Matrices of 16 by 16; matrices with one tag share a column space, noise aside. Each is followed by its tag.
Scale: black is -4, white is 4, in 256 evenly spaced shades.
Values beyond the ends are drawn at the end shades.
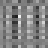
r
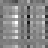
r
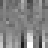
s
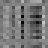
r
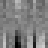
s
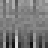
s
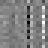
r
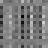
r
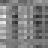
r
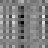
r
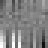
s
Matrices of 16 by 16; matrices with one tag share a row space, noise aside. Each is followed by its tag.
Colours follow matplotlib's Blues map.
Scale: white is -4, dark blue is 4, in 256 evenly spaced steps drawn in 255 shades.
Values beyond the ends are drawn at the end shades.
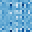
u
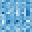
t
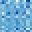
t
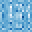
u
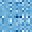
u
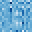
u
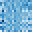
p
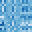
p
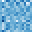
t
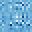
u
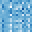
u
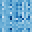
u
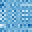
p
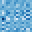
t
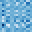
t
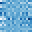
p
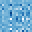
u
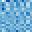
t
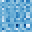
t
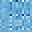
u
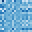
p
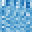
t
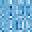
u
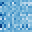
p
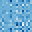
u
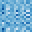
t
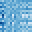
p
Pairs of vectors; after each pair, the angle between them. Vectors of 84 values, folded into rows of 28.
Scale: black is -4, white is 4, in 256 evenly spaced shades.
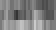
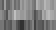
nearly opposite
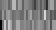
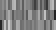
nearly parallel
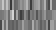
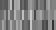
partly opposed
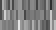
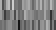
nearly opposite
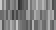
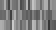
orthogonal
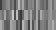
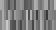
orthogonal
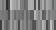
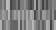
nearly opposite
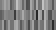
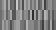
partly aligned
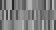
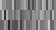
partly opposed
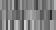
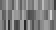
nearly opposite
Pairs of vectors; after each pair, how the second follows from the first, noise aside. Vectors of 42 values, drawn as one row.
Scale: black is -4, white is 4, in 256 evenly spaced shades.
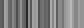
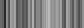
wrapped around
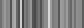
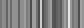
wrapped around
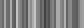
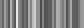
copied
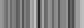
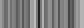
copied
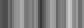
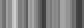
reversed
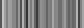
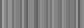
shrunk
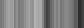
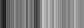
reversed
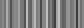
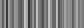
reversed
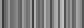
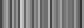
reversed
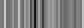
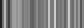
wrapped around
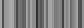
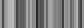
copied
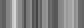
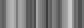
reversed
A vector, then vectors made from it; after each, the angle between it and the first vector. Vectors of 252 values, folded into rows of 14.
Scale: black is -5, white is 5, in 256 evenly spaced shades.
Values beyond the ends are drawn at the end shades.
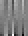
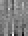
nearly parallel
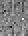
partly opposed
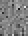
partly aligned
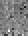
partly opposed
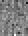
partly opposed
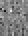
partly aligned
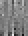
nearly parallel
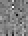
partly opposed
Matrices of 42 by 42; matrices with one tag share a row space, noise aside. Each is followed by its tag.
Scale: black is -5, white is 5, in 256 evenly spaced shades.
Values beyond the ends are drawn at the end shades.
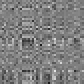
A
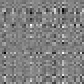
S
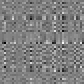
S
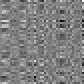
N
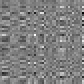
N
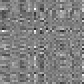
N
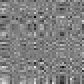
N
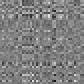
A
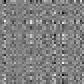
S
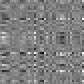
N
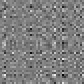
S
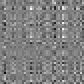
S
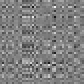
A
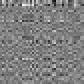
A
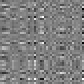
N
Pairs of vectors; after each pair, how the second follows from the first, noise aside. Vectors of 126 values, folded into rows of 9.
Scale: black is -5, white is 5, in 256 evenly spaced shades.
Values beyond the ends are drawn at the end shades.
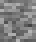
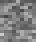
reversed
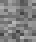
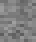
shrunk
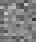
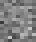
reversed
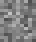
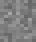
shrunk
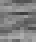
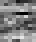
scaled up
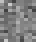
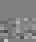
partly zeroed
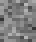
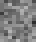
reversed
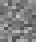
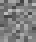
reversed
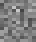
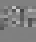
partly zeroed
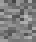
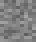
shrunk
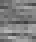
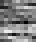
scaled up
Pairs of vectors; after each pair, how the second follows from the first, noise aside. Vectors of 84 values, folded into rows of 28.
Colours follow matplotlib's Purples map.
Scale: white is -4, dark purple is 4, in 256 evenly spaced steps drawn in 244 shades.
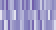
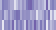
shuffled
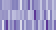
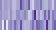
sign-scrambled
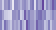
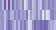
shuffled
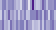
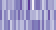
negated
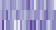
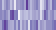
shuffled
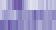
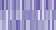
shuffled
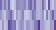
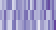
sign-scrambled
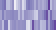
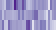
negated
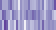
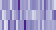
negated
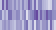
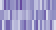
shuffled
